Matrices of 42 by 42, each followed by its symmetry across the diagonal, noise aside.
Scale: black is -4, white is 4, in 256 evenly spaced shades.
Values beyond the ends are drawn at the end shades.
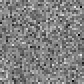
neither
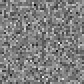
neither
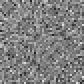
symmetric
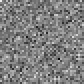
symmetric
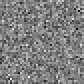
antisymmetric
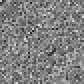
symmetric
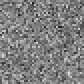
neither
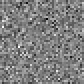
antisymmetric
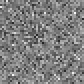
symmetric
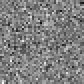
antisymmetric
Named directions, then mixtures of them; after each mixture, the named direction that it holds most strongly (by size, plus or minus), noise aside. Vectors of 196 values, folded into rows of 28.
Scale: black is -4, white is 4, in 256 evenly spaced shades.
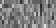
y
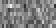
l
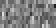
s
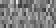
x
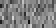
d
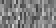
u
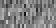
u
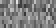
x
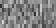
y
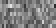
l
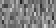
y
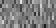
y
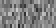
u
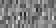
u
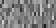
y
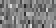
d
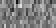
x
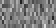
y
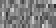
s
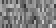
l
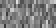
s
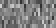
y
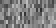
d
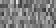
x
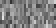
s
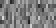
d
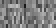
l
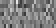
x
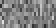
y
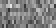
l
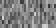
y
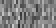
u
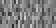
u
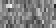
l
